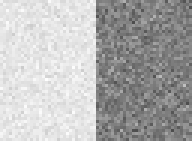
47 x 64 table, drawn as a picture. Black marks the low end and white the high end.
It is made of 1 by 2 panels. Panel 1,1: very high, fine-grained, faint in contrast. Panel 1,2: middling, fine-grained.
